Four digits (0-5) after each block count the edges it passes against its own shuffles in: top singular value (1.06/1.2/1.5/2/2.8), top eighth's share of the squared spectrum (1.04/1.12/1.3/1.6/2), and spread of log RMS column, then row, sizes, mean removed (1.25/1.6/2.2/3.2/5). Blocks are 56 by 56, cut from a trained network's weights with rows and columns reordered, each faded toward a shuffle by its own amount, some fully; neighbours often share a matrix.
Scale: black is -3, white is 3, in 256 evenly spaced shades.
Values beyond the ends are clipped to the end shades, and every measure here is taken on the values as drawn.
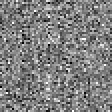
3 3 2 0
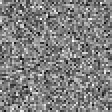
0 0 0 0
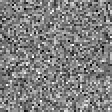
1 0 0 0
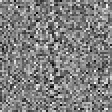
4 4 2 1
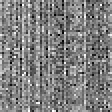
4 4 2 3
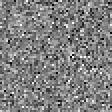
0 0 0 0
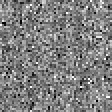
1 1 0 0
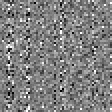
2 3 3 0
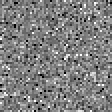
0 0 0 0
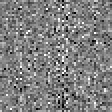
2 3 3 0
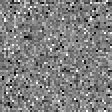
1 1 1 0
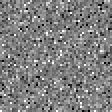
0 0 0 0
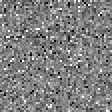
1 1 0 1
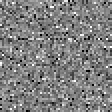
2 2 0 1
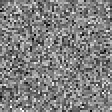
1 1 0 0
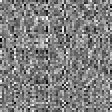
4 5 3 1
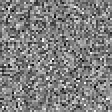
2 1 0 0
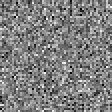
3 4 2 0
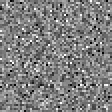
1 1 0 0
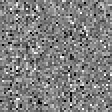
2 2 2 0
